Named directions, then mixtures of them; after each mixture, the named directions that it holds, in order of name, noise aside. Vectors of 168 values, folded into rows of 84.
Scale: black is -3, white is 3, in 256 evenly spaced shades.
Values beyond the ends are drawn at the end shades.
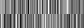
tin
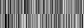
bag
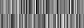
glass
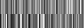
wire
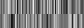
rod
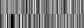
glass, rod, wire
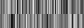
rod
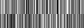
glass, tin, wire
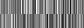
bag, glass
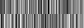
tin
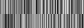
bag, glass, tin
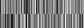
bag, glass, wire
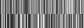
bag, wire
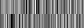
glass, rod, wire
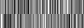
bag, tin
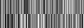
bag, wire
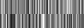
tin, wire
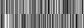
bag, tin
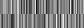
glass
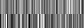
wire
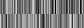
bag, rod, wire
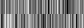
bag, tin, wire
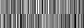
bag, glass, tin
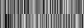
bag, tin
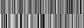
wire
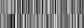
rod, tin
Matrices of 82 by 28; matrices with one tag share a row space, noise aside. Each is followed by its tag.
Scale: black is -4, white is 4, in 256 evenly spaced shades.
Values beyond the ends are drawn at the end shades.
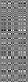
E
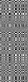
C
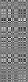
E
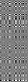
C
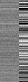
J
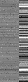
J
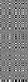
C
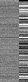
J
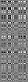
E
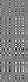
C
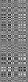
E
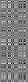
E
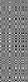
C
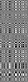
C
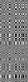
C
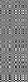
C
